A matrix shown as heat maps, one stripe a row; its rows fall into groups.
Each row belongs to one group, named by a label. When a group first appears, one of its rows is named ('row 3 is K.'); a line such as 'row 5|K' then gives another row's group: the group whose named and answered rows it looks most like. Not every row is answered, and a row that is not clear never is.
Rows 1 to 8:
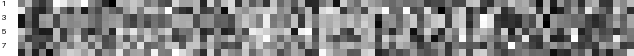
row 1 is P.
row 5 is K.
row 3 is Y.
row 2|K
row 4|Y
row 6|K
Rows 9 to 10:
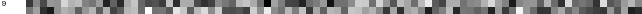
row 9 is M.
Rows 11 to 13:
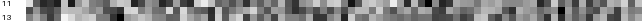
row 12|M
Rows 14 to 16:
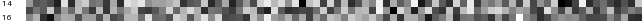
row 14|K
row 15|M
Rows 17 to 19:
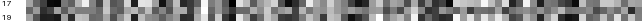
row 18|Y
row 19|K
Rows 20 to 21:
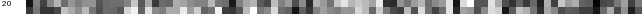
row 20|Y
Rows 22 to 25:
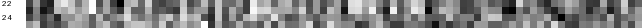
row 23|Y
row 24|M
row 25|P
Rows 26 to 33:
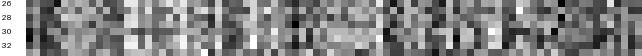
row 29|M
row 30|Y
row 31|Y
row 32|M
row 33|P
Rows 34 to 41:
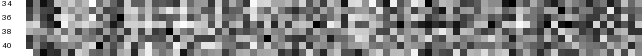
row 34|Y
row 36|Y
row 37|P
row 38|Y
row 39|M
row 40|Y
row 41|K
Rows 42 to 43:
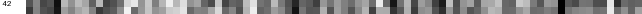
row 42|M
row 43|M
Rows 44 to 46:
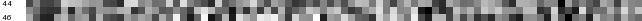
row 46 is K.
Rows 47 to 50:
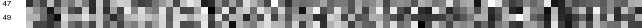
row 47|M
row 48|K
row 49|P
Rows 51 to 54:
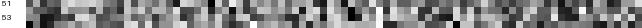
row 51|P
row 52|K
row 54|Y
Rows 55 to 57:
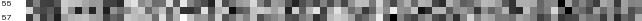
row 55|M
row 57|P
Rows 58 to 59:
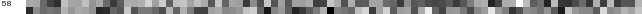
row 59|M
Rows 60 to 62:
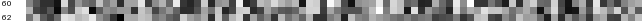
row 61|K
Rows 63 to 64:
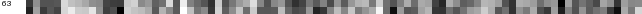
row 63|M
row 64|P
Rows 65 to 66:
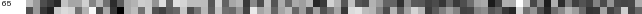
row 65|P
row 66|Y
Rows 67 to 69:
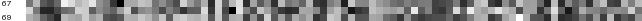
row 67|P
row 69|P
